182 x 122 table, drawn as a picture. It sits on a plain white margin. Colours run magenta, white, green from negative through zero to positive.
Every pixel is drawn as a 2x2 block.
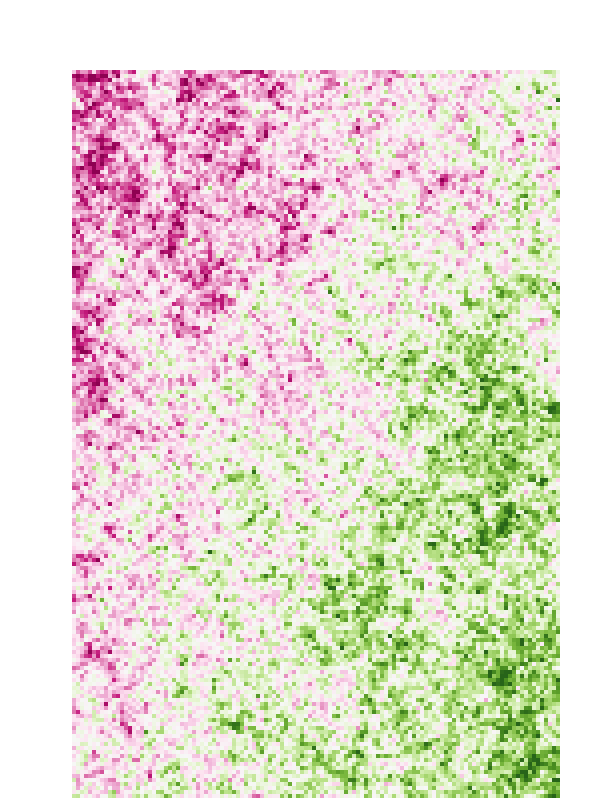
No single row or column stands out from its neighbours. No regular stripes run through it. Values rise toward the bottom right. The ninth with the lowest average is the top left. Neither half mirrors the other.
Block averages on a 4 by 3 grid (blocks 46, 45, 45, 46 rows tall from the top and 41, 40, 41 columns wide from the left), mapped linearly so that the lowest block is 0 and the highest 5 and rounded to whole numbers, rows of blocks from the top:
012 / 124 / 245 / 245
